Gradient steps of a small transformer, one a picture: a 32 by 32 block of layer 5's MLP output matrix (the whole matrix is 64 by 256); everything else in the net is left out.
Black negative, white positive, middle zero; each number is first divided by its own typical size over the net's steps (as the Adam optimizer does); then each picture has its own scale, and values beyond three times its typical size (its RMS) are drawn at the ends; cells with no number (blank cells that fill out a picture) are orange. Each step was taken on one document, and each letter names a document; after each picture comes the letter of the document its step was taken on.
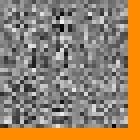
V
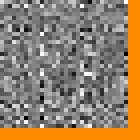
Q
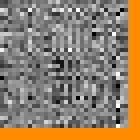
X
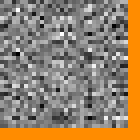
V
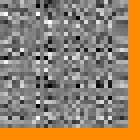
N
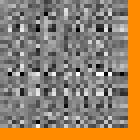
N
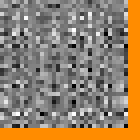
Q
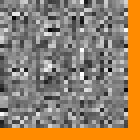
Q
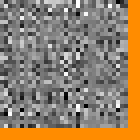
X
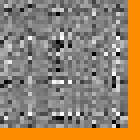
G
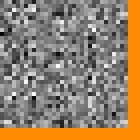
V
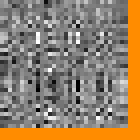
N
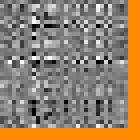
N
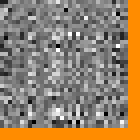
X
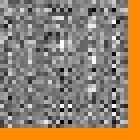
V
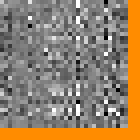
X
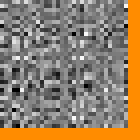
Q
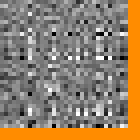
X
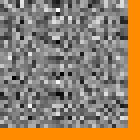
V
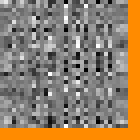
N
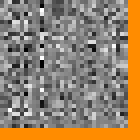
V
